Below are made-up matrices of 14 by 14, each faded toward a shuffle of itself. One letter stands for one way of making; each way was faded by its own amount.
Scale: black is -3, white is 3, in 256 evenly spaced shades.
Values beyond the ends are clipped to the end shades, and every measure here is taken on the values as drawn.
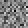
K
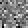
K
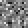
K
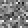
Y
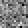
Y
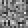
K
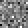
Y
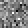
Y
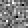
Y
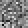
Y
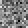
Y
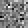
Y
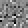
K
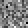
Y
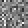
K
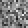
Y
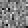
Y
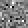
Y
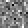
Y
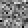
Y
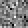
Y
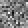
Y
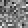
Y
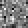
K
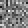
K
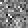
K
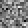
Y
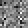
K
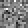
Y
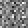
K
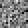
Y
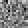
K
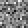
Y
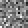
Y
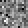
Y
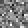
Y
